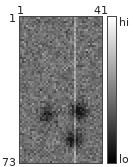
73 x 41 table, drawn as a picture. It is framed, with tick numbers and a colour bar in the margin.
Odd lines: column 28. Mirror symmetry: none. Histogram: heavy tails on both sides. Dips: three.
